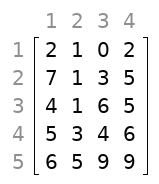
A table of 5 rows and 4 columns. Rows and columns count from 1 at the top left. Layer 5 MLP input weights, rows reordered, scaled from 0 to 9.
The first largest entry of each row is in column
1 1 3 4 3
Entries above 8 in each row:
0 0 0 0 2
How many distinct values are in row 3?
4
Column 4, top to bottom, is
2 5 5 6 9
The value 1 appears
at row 1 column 2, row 2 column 2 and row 3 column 2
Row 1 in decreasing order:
2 2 1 0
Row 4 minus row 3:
1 2 -2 1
